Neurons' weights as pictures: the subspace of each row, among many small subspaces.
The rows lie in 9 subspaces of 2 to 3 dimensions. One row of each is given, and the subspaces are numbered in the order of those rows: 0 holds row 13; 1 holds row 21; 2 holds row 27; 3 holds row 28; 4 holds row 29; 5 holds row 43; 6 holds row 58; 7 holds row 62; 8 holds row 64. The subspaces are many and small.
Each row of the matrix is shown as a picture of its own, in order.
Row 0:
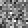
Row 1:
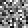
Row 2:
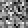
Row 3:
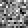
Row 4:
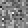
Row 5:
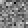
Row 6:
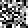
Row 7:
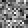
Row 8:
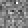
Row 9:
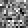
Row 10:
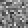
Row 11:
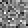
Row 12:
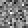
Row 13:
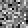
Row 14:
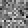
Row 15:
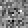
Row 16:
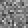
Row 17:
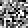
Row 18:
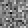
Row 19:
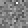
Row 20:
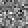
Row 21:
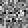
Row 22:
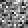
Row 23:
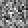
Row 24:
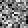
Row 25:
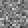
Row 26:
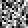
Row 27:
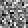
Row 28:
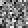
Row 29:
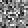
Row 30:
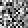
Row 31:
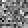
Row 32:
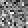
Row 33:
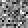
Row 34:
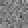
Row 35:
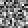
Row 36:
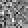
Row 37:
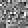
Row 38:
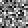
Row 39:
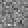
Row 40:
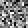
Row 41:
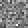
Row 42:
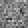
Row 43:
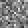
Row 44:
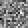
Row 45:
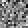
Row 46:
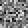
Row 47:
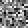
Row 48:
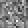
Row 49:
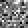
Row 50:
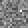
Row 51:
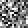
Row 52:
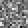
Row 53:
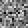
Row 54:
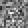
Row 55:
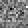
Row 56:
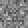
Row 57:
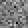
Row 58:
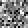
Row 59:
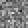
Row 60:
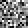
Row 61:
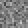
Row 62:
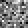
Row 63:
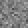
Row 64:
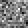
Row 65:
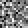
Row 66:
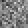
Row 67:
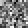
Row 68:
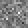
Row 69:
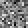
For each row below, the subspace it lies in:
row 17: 2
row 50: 0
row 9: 8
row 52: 0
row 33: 6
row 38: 4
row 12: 1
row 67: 3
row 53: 4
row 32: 2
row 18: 0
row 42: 8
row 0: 3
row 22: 7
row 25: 0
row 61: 6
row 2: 5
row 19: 3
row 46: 1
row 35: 4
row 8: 7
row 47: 4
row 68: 0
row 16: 2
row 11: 4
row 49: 7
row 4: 8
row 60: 1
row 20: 4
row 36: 6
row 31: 6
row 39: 6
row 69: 2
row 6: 0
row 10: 7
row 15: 8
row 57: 1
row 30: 6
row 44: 2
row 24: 5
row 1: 1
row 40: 2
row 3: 8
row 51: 5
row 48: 5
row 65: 6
